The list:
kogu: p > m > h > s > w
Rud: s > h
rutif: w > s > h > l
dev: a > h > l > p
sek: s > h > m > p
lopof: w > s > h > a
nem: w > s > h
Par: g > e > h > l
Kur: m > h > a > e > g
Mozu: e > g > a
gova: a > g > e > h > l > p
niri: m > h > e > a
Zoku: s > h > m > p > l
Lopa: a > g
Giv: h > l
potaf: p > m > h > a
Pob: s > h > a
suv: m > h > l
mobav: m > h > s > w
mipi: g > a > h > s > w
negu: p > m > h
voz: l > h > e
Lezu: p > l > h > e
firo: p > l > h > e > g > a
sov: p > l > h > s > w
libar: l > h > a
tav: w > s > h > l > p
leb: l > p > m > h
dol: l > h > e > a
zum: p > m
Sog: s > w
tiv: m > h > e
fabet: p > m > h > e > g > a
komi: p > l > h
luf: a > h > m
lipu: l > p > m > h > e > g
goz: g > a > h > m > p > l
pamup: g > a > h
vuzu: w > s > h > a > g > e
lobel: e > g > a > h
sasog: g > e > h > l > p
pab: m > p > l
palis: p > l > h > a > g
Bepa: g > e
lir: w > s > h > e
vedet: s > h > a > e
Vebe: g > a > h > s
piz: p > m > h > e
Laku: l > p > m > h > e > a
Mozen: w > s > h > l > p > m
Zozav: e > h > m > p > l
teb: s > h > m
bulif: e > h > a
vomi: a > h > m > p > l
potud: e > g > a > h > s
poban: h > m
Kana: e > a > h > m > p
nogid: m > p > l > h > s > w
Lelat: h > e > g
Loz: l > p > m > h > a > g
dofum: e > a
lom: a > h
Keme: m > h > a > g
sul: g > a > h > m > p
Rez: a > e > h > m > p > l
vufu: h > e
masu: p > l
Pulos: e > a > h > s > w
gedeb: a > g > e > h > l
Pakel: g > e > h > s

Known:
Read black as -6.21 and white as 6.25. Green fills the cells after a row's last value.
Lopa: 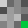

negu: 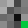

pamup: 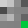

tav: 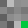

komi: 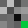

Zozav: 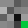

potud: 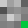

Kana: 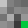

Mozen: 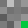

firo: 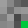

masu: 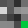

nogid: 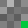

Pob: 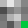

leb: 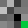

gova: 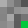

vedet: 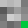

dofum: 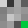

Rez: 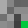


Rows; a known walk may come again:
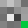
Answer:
vufu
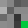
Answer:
Laku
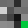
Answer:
pab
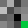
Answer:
leb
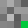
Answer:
dol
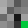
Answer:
piz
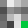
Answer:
nem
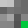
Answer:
Keme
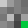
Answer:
niri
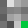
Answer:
rutif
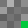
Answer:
nogid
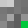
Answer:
luf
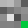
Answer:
Lelat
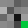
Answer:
Zozav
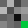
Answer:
komi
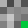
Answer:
Bepa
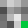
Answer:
lopof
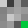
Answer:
dofum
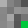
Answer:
gova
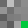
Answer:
sov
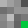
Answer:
gedeb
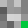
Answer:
Pulos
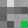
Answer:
mobav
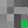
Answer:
firo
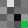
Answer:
suv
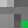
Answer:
sul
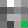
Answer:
Rud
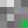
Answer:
lom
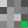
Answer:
Lopa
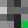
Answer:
zum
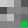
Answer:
pamup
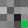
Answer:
Lezu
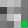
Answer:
mipi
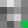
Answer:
Pob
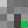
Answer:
Kana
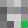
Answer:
lir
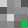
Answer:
lobel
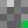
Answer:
sek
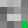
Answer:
vedet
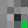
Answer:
sasog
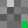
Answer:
Zoku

